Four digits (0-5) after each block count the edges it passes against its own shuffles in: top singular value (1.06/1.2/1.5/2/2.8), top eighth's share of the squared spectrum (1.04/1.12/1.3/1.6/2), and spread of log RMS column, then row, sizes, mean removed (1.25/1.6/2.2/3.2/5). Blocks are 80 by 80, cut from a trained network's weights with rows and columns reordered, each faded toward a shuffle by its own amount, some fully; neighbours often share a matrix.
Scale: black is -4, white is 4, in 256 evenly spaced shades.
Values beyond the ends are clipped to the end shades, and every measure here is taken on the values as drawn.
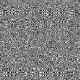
4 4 1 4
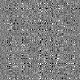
3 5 3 3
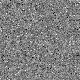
3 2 0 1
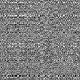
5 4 1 3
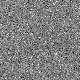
2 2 0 0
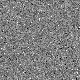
1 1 0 0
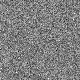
1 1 0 0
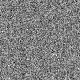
2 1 0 0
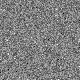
0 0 0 0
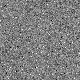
0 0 0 0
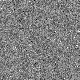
0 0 0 0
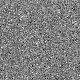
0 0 0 0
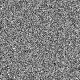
2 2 0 0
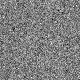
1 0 0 0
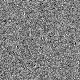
1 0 0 0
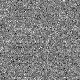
3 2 0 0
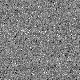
2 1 0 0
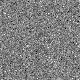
0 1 0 0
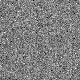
1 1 0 0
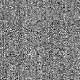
3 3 1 2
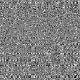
4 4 1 3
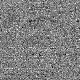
3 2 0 1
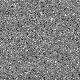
1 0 0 0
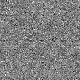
2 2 0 0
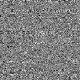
3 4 1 3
